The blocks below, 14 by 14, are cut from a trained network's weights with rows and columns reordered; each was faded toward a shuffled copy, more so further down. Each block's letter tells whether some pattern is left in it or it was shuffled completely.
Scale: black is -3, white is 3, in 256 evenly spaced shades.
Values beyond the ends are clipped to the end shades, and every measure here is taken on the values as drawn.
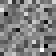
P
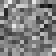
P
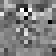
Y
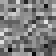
P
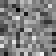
P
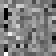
Y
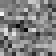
P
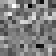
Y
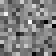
P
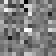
Y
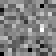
P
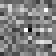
Y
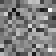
Y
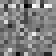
Y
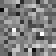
P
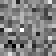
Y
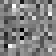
Y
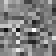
Y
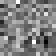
Y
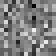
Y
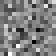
P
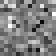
P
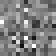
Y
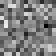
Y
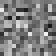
Y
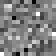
P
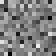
P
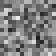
P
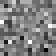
P
